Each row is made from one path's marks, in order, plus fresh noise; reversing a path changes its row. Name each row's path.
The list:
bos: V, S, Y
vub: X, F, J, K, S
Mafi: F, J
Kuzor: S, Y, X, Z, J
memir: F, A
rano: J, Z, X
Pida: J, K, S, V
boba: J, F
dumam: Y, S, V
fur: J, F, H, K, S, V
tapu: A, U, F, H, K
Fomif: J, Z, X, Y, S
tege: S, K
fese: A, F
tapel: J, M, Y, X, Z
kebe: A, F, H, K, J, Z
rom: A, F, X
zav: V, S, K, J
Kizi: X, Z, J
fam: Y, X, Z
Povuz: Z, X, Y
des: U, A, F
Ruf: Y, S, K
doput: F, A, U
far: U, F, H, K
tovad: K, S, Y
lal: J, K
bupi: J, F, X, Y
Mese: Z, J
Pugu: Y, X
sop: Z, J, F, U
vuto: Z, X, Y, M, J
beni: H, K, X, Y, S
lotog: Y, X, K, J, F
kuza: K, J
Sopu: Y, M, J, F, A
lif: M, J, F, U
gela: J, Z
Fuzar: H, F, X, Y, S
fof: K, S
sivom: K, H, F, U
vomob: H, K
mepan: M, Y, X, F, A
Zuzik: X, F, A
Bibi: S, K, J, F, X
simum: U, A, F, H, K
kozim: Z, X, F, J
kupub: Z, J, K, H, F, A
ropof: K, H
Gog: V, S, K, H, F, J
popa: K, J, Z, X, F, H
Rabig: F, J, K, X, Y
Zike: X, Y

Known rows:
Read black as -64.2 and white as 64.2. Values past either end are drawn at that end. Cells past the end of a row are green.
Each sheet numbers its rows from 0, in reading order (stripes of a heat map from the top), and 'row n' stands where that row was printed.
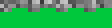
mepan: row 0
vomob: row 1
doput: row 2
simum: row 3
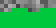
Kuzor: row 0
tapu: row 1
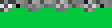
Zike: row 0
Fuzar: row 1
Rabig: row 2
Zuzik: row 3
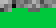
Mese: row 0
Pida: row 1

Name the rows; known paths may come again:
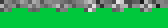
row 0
lif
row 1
fur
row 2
Sopu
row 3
fof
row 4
memir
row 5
Zuzik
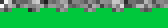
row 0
Mafi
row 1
fese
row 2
sivom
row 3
Kuzor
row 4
kuza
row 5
bupi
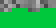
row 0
Bibi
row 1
simum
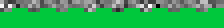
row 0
Pugu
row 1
rano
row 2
beni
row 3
tovad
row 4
gela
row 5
Zike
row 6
tapel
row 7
doput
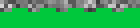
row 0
fam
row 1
mepan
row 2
tapu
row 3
lal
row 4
dumam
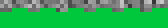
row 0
Pida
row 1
Rabig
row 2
kozim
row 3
Fuzar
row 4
far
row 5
vomob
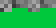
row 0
Povuz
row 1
popa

